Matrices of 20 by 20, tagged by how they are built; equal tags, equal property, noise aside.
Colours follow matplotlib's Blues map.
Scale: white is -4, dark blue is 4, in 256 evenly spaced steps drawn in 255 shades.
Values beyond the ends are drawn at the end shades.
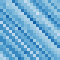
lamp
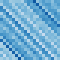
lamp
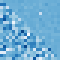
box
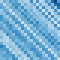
lamp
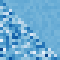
box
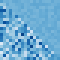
box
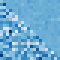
box
